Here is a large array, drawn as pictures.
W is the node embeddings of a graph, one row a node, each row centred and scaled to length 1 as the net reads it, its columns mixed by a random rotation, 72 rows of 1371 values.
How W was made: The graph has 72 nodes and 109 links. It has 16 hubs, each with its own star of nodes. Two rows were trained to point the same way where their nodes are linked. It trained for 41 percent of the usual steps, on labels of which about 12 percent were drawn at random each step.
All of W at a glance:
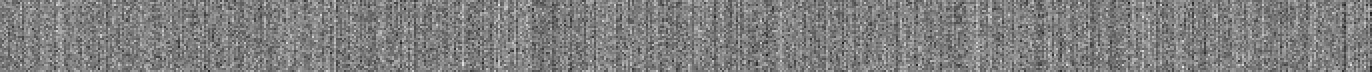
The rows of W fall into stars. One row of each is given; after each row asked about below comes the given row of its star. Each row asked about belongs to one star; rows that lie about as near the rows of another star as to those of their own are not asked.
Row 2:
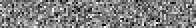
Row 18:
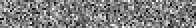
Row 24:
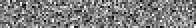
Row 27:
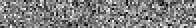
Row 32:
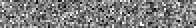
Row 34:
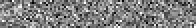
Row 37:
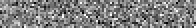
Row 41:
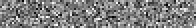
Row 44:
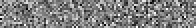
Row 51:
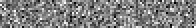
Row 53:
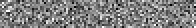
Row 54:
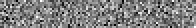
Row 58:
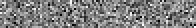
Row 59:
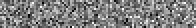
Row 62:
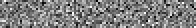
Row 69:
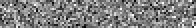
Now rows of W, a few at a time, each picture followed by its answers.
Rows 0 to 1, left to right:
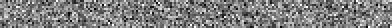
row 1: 18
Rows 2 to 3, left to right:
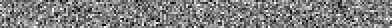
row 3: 58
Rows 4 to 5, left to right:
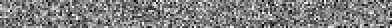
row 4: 18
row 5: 27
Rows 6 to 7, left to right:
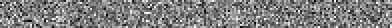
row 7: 34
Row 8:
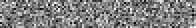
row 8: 41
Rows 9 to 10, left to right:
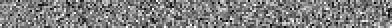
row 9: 41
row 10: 41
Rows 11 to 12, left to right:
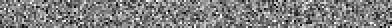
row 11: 69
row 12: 27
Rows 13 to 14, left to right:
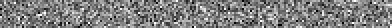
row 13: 51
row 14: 69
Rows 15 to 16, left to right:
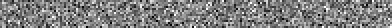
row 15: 59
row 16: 41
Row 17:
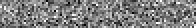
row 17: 69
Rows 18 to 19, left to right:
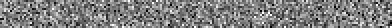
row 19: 27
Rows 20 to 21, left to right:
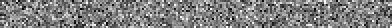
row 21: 27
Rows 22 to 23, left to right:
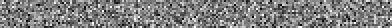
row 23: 2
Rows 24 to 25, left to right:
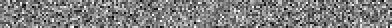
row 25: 34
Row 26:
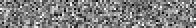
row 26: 58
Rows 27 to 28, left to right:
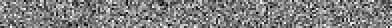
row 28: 51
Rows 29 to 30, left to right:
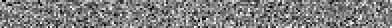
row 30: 2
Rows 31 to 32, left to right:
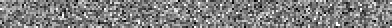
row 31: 37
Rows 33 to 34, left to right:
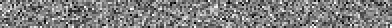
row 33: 24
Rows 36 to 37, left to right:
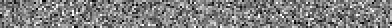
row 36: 58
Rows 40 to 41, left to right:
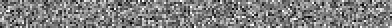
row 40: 53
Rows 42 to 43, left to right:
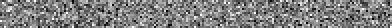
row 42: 32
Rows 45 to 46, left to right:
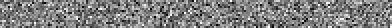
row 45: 62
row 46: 32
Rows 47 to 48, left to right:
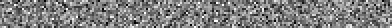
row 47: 32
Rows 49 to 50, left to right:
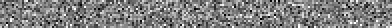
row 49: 54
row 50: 69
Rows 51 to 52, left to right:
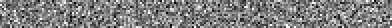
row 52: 37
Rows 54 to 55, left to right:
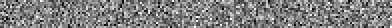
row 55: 44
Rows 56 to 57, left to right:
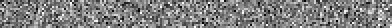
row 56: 58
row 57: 54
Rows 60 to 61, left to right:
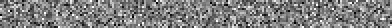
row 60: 18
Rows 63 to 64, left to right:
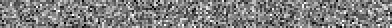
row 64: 59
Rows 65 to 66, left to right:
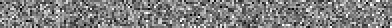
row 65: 59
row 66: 44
